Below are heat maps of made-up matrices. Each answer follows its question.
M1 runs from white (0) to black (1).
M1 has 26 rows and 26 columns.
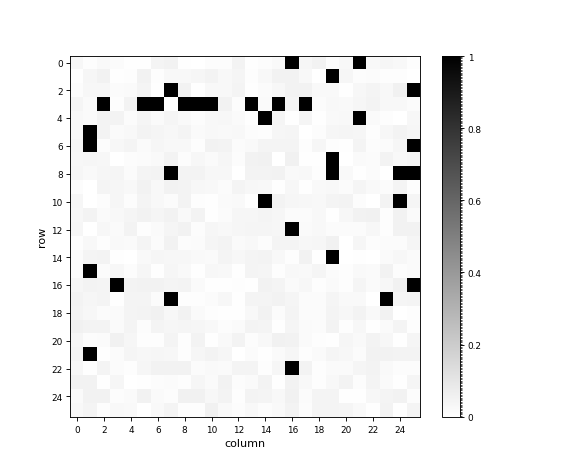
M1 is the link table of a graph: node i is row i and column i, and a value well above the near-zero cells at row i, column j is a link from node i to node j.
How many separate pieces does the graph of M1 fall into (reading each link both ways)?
4
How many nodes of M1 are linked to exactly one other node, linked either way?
5
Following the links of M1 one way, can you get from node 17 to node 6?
no
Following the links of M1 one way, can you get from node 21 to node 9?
no
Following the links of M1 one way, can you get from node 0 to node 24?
yes
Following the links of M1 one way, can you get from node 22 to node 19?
yes
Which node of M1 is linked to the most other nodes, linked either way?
node 3
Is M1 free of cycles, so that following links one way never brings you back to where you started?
yes
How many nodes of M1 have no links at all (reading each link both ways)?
3
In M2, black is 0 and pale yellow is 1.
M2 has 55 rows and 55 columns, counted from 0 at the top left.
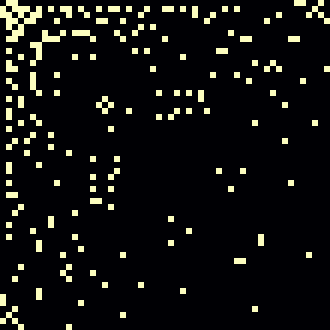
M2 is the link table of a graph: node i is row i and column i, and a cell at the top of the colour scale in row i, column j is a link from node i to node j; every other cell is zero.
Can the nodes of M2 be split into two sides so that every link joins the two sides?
no
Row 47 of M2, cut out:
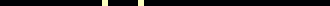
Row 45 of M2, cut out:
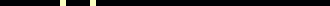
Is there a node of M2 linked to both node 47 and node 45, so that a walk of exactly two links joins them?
no
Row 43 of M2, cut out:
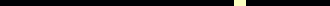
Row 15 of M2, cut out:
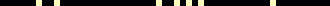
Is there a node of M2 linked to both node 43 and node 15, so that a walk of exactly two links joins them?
no
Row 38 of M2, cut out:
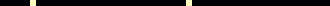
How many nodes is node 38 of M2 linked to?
2
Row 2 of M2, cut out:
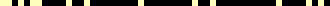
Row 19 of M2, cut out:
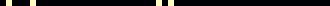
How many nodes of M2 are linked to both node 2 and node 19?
2
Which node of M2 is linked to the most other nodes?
node 1
